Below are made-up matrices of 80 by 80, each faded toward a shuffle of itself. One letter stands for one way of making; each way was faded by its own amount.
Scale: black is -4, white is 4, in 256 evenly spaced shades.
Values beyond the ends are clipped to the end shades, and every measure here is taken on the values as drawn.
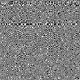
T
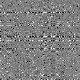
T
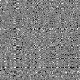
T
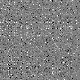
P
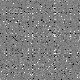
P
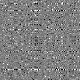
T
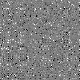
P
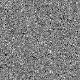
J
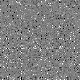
P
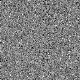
J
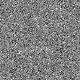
J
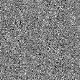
J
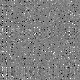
P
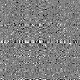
T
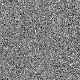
J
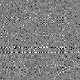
T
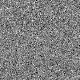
J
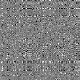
T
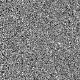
J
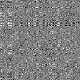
T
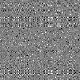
T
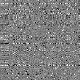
T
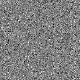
J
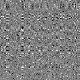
T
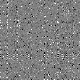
P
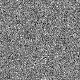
J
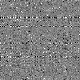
T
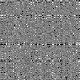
T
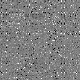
P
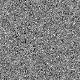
J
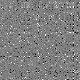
P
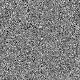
J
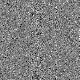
J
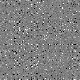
P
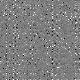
P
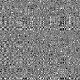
T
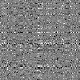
T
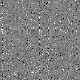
P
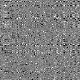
T
